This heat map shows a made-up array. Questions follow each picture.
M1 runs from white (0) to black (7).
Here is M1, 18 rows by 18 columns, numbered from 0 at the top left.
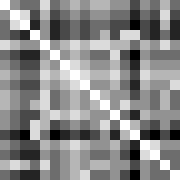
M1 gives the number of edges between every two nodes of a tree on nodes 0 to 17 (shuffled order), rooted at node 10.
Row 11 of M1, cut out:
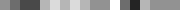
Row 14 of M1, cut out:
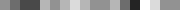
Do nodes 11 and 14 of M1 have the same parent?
yes
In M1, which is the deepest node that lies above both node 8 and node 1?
4
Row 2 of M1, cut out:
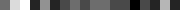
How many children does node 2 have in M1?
0
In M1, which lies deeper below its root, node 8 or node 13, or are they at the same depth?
the same depth
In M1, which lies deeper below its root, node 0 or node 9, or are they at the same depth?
the same depth
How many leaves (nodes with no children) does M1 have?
8
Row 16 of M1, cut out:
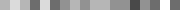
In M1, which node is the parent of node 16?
4
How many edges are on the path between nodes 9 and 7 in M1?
2
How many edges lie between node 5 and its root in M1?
4
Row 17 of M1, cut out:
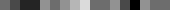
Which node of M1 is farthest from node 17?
13
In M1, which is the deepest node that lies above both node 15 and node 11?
7
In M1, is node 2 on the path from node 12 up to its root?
no
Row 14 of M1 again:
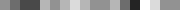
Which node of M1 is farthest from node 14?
13
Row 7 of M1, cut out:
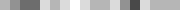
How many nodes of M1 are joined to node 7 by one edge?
5
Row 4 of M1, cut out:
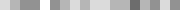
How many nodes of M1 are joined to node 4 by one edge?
5
